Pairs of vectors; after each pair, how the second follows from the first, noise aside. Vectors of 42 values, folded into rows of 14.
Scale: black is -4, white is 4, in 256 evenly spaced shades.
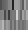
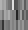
negated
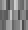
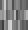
wrapped around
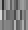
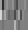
partly zeroed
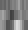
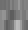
shrunk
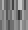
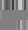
partly zeroed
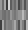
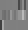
partly zeroed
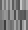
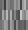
wrapped around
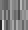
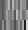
wrapped around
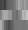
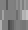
partly zeroed
